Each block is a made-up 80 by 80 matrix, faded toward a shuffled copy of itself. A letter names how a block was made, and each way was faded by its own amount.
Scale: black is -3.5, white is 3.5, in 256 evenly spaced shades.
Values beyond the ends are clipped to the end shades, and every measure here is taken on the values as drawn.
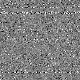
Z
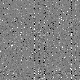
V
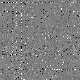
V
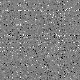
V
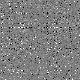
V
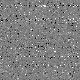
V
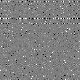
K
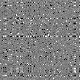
K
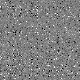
V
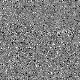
Z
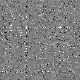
V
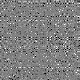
K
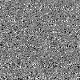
Z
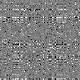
K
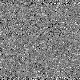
Z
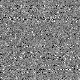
Z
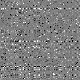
K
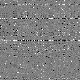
K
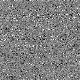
Z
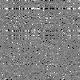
K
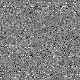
Z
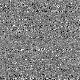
Z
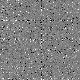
V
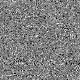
Z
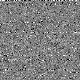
Z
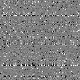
K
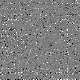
V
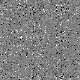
V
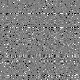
K
